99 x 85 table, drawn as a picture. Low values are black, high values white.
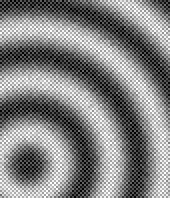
There is no seam. Rings spread out from the bottom left. The ninth with the lowest average is the top left. Overall the values sit about 50% of the way up the scale. No overall slope runs across the table. The bottom left is the ninth with the highest average.
